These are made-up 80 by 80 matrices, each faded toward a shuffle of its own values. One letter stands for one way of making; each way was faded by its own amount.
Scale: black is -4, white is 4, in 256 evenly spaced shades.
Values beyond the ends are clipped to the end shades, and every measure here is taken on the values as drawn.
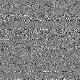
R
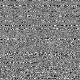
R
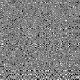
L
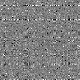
L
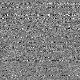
R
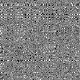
L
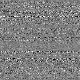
R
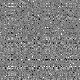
L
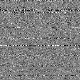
R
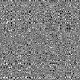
L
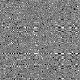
L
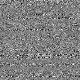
R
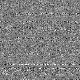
R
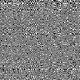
L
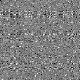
L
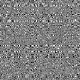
L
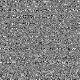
R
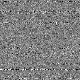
R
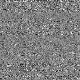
R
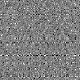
L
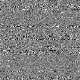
R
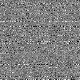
R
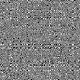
L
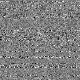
R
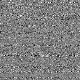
R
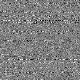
R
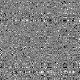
L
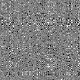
L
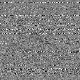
R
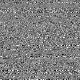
R
